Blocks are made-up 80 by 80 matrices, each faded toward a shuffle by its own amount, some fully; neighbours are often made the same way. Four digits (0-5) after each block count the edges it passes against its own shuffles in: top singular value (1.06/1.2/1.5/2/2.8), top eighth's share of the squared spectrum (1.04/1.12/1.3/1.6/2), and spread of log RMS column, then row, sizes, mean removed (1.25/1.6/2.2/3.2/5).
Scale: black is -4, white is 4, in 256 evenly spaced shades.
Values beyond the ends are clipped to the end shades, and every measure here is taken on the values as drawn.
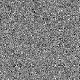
3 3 1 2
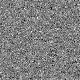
3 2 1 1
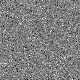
0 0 0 0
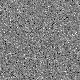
1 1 0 0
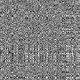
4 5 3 3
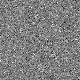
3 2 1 0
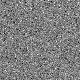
0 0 0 0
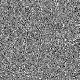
3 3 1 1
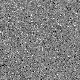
1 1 0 0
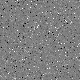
0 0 0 0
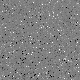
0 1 0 0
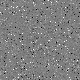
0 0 0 0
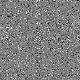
1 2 2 2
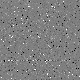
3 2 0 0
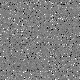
3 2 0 1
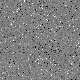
0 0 0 0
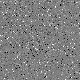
3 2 0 0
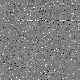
3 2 0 1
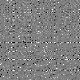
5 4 2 2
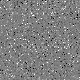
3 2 0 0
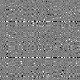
5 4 2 3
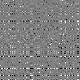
5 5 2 3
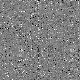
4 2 1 1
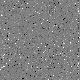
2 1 0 0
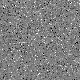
2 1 0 0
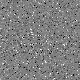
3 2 0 1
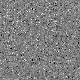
3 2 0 1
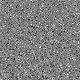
2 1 0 1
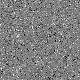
2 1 0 0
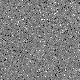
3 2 0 0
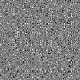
4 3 2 2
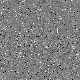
1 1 1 1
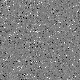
1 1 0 1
